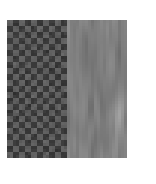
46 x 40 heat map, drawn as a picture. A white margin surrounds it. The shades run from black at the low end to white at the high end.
The table splits into one row of 2 panels. Panel 1,1: low, checkered. Panel 1,2: middling, streaked downward, faint in contrast.
